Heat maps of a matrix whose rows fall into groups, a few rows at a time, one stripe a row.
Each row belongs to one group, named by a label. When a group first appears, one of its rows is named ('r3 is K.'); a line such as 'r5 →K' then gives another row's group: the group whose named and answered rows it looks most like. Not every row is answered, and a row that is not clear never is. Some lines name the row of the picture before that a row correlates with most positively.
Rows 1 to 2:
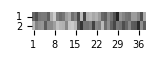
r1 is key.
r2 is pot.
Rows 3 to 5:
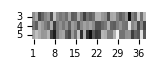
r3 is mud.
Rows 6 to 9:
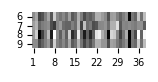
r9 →mud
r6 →mud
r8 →mud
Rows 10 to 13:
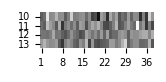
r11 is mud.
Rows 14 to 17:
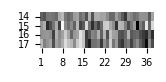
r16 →pot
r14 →key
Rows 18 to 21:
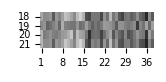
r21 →pot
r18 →pot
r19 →mud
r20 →pot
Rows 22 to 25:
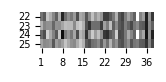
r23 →pot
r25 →pot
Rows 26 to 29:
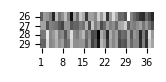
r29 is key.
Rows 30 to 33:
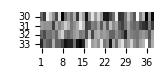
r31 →pot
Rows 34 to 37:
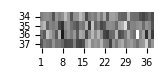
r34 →pot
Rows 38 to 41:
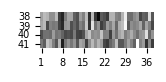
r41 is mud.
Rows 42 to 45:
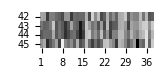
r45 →mud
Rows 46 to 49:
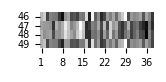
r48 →pot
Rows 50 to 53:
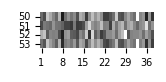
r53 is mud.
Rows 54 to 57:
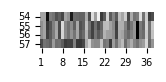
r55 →mud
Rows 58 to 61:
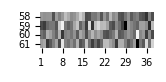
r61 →mud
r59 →key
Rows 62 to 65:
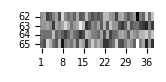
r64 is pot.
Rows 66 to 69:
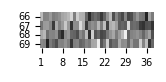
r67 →pot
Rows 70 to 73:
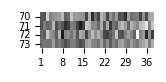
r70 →key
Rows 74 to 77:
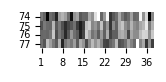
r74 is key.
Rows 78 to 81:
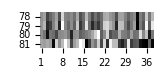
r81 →pot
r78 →mud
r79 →mud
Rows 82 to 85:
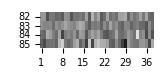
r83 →pot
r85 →key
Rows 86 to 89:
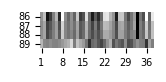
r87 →mud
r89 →pot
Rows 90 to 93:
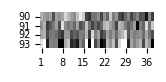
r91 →mud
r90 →pot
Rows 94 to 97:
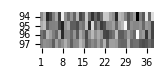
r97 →pot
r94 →mud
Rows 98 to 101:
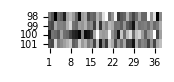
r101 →key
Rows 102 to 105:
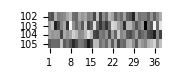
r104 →pot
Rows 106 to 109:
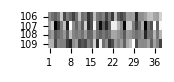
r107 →mud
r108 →mud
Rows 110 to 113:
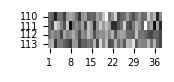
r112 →pot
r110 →key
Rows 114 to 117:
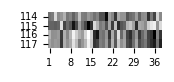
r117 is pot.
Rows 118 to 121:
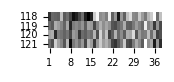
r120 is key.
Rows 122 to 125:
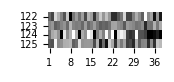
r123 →mud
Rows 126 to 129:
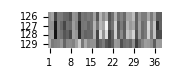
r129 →pot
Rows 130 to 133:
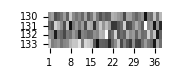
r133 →pot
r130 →mud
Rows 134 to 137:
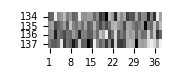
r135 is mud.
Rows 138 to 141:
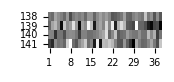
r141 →key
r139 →pot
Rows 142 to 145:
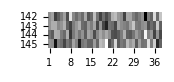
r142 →mud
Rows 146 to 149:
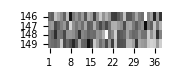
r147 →mud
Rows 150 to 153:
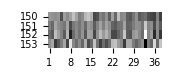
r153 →mud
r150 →pot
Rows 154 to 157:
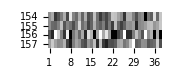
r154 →mud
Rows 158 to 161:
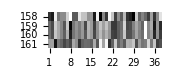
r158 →key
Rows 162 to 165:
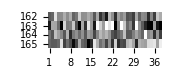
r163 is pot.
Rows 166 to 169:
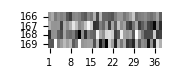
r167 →pot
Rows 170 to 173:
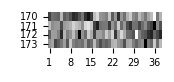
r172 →pot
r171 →pot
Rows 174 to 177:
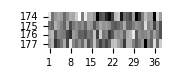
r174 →pot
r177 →mud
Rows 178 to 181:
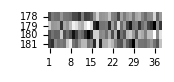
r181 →key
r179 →pot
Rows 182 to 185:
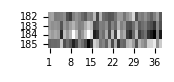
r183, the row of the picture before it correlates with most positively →179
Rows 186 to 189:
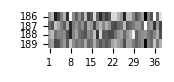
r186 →mud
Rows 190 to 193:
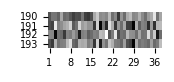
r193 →key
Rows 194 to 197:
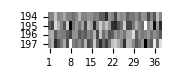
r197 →mud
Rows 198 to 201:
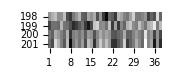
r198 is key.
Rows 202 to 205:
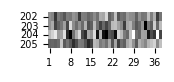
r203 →mud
